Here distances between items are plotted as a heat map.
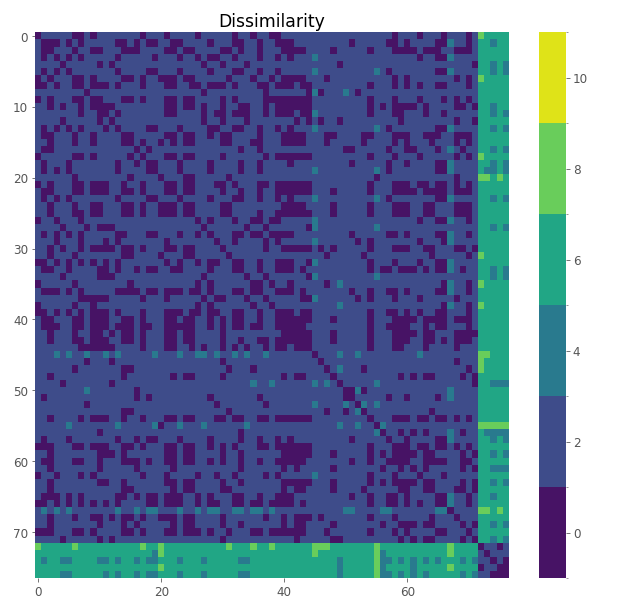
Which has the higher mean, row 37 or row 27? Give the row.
27
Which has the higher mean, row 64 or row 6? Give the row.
64
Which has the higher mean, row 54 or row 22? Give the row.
54
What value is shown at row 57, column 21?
2
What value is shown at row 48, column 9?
2
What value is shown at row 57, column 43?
2
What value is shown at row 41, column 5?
2
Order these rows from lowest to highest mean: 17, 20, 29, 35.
17, 29, 35, 20
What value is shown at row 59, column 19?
2
